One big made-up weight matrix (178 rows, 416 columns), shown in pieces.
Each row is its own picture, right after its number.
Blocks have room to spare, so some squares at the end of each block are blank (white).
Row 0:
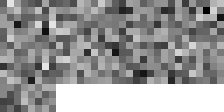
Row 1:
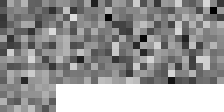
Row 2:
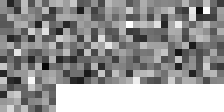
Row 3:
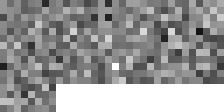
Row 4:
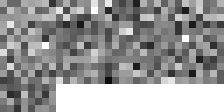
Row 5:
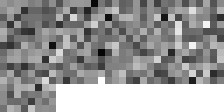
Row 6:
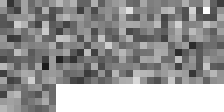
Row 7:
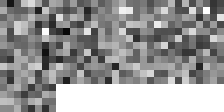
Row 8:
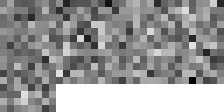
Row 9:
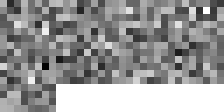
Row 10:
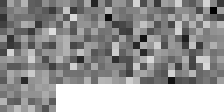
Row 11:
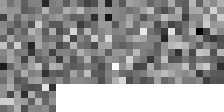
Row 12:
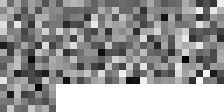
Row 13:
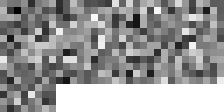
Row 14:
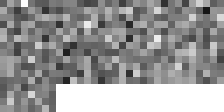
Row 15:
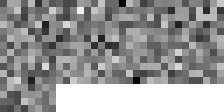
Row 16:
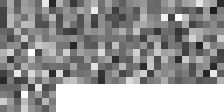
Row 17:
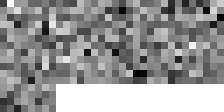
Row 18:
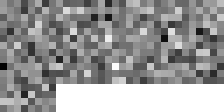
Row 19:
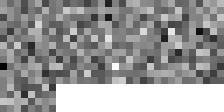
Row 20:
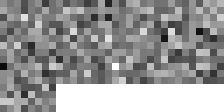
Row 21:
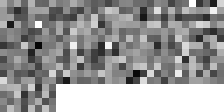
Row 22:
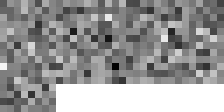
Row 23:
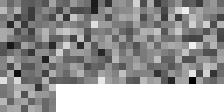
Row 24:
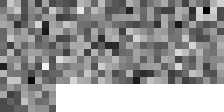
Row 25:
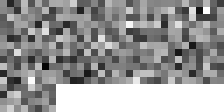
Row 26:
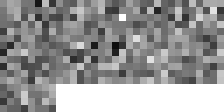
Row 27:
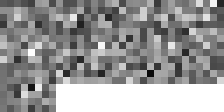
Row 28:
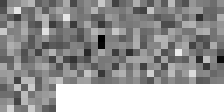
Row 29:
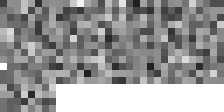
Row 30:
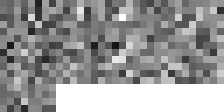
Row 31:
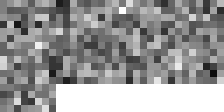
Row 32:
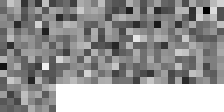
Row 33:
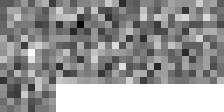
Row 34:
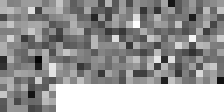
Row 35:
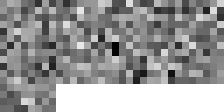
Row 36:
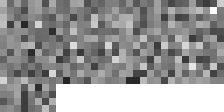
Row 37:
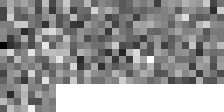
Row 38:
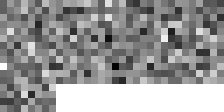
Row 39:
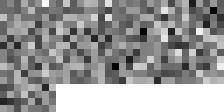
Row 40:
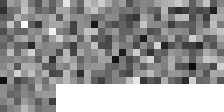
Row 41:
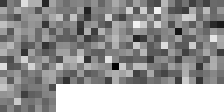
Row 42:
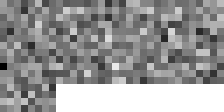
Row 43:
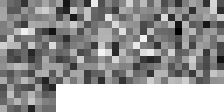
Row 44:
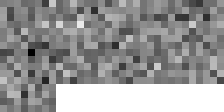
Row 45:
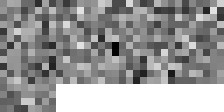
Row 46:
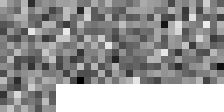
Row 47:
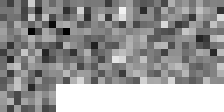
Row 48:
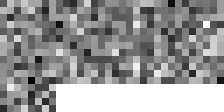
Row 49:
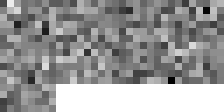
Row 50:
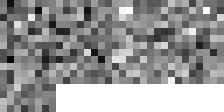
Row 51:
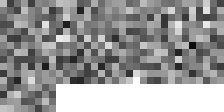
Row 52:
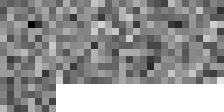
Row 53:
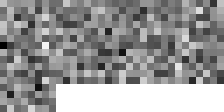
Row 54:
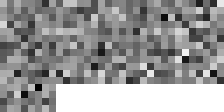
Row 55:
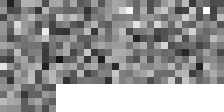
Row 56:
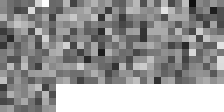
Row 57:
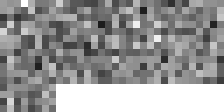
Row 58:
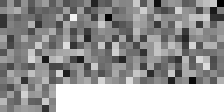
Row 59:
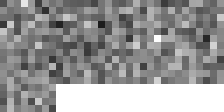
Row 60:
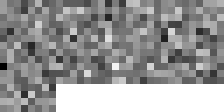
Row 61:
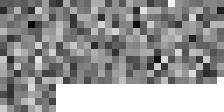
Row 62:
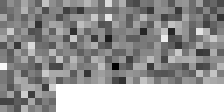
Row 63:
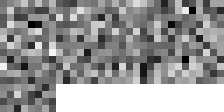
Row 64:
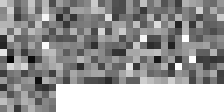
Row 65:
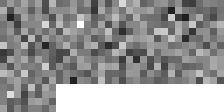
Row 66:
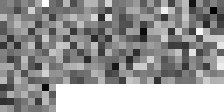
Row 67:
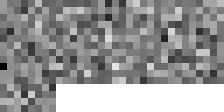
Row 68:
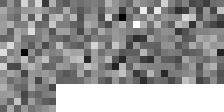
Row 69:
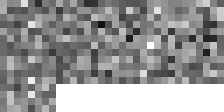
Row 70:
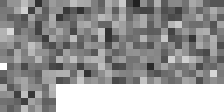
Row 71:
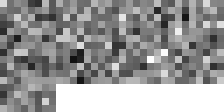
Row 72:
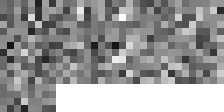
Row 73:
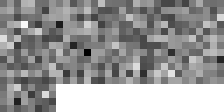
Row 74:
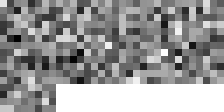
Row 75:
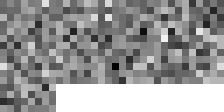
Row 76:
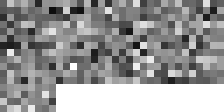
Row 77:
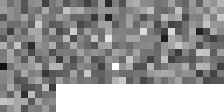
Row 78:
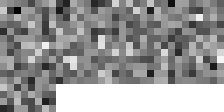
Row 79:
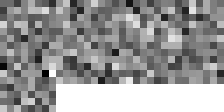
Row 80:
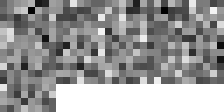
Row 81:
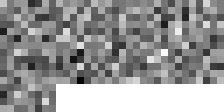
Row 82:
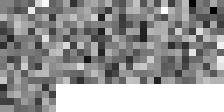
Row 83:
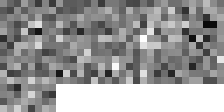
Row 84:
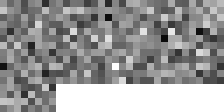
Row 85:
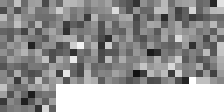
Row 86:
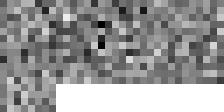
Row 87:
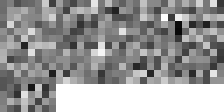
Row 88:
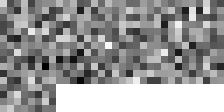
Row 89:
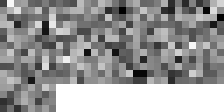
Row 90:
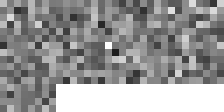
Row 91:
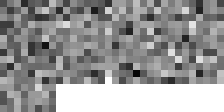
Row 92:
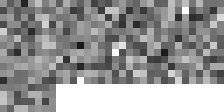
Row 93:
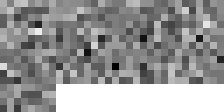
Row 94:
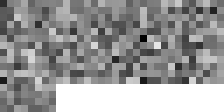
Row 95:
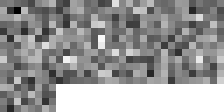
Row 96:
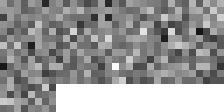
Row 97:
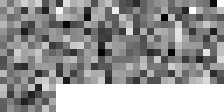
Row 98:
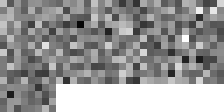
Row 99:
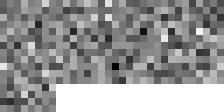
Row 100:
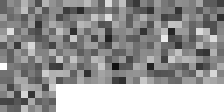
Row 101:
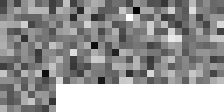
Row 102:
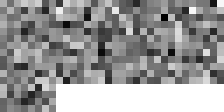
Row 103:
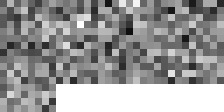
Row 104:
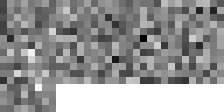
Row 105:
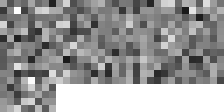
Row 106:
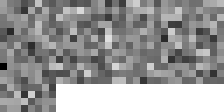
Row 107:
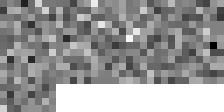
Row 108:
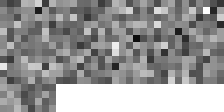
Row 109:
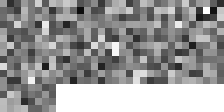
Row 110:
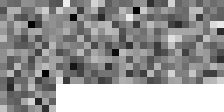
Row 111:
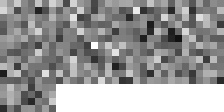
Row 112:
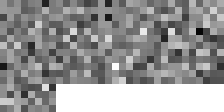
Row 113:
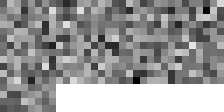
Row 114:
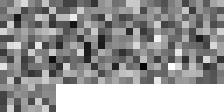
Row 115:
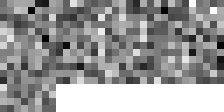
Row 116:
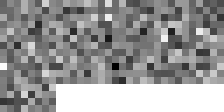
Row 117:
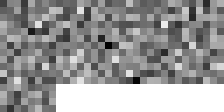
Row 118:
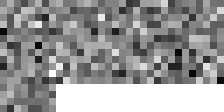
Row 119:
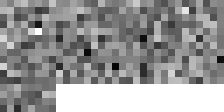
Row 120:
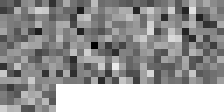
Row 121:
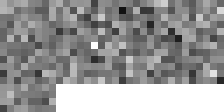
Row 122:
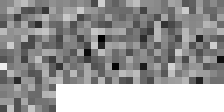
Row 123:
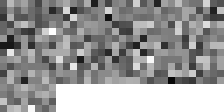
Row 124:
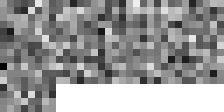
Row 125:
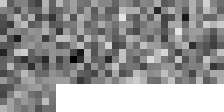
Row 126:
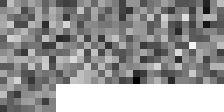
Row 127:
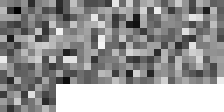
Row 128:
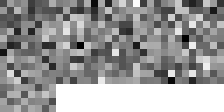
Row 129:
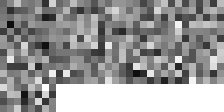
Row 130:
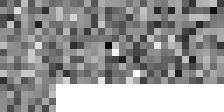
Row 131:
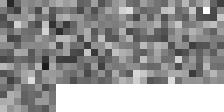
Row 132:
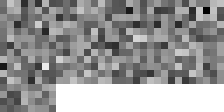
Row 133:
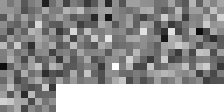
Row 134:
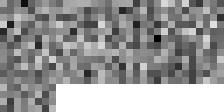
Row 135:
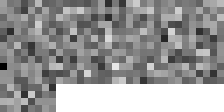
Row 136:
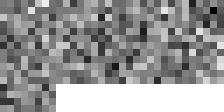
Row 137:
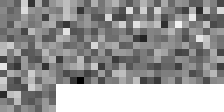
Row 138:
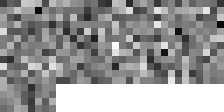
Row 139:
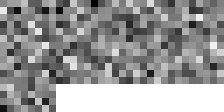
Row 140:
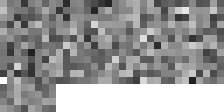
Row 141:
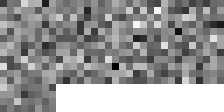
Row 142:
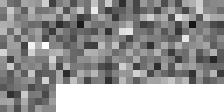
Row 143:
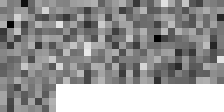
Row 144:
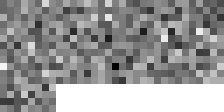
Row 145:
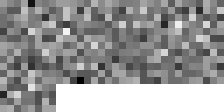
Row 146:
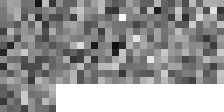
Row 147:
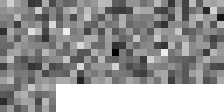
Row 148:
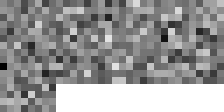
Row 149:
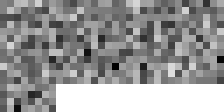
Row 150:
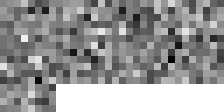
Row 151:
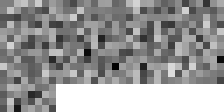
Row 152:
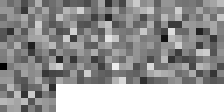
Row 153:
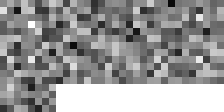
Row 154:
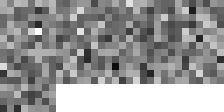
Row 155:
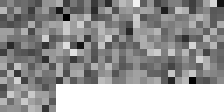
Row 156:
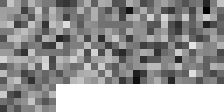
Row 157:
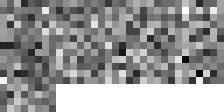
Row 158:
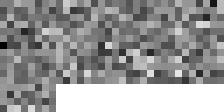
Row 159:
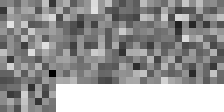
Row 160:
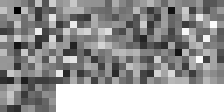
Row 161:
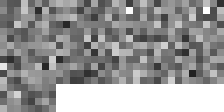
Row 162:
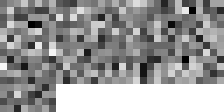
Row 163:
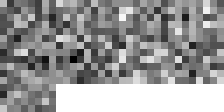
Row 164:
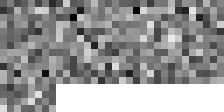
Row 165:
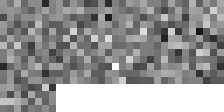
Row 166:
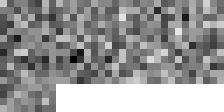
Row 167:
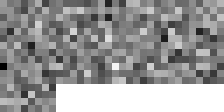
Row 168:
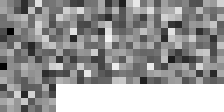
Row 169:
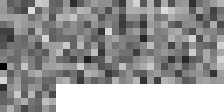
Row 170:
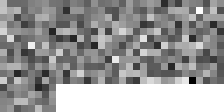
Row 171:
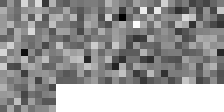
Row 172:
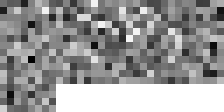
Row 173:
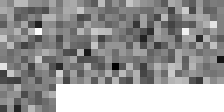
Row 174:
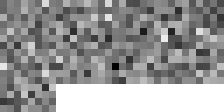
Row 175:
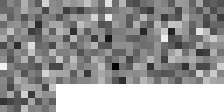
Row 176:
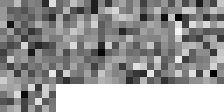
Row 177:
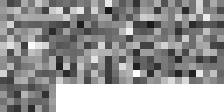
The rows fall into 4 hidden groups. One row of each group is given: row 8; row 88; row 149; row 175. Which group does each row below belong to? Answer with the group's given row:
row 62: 175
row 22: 175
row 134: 149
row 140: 8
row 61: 149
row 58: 8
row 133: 175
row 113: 88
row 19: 175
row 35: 88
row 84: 175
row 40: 8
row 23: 8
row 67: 175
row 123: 8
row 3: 175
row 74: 88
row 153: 149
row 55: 88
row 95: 149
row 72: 88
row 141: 88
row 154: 149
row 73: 149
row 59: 149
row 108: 88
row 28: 149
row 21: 8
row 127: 149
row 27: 8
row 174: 175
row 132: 88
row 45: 88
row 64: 8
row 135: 175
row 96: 175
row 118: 149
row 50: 88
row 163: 88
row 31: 149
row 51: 88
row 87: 8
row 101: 149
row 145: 88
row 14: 149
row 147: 88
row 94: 8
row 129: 8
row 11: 175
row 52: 149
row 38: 175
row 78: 149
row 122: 149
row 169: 175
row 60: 175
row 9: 88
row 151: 149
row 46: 88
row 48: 149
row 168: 175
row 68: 88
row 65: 8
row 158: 8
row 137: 88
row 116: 175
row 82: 175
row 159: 8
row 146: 88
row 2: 88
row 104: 8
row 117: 88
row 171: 88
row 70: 175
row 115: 175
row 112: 175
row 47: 88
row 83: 149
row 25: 88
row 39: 175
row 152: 175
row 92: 88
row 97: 8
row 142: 8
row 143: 149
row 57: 149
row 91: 8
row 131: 88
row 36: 8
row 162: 149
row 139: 149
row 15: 88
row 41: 88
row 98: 8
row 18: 175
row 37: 8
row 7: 88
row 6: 88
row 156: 88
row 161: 88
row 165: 175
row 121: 149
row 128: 8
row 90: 8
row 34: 149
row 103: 8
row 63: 149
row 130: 8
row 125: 88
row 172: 149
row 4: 8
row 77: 175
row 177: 8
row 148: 175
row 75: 175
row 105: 149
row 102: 8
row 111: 149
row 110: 149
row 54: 8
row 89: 88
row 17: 88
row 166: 88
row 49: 88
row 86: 149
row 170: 8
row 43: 8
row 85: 8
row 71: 88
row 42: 175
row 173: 149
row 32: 88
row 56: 175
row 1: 8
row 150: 149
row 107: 149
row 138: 88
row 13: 149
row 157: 8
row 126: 88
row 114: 149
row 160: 149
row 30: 88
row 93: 149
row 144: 175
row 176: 8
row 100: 175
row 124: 175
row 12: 8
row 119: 149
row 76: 8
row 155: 8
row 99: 175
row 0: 88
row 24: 88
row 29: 175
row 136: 175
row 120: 149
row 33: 8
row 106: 175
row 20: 175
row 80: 175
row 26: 88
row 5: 8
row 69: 149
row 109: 88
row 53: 8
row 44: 8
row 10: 8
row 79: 149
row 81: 88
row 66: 175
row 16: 8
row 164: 149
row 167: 175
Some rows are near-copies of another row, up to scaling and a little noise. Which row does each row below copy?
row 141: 41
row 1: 10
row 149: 151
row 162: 63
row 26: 146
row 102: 97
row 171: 68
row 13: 127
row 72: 30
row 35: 45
